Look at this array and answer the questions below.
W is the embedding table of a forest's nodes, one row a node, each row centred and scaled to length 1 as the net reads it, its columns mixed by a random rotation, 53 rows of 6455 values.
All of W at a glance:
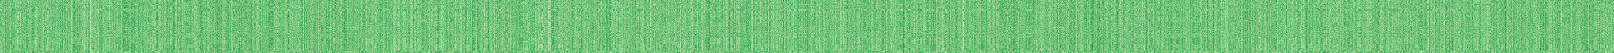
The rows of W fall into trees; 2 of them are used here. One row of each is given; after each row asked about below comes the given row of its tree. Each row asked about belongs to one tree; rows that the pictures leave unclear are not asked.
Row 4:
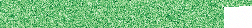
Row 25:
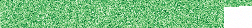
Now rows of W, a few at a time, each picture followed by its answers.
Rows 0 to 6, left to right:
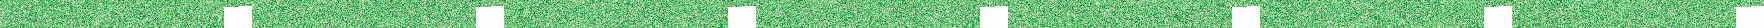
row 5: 25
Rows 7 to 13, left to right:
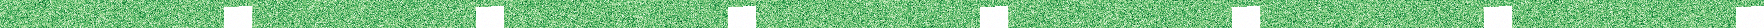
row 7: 25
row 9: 4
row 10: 4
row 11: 25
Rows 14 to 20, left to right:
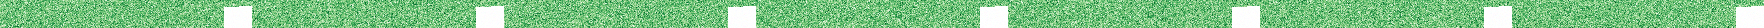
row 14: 25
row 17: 25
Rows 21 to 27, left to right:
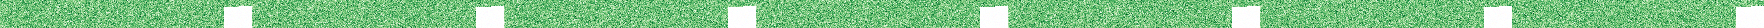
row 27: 4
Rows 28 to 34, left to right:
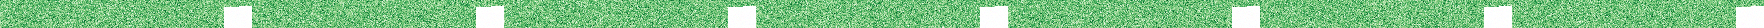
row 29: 4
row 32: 25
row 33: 4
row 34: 25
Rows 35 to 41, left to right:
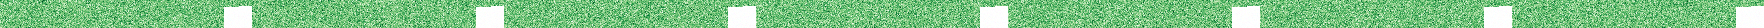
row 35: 25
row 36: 4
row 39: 25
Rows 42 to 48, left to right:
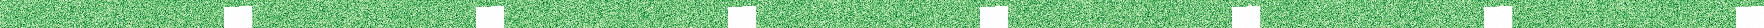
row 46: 25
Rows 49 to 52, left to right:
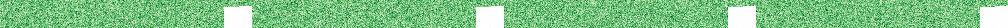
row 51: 4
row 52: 4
